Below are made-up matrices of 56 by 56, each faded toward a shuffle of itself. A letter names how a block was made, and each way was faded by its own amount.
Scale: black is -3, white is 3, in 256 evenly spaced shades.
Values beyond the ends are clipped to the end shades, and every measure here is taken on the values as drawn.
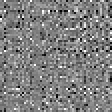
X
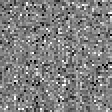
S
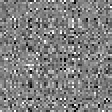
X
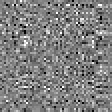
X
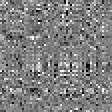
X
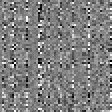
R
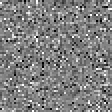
S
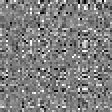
X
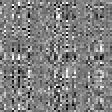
R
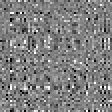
X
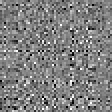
X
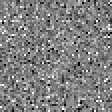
S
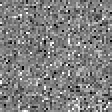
S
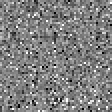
S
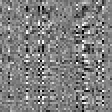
R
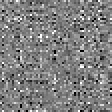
X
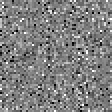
S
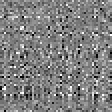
X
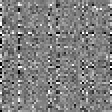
R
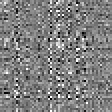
R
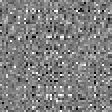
X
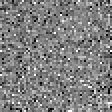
S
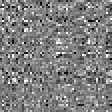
X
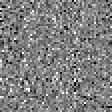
S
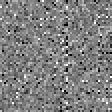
S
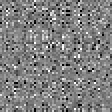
X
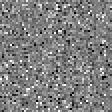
S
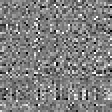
X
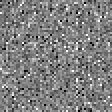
S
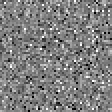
S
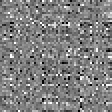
X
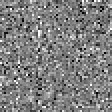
S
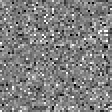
S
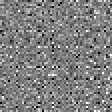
X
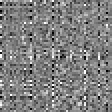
R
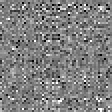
X
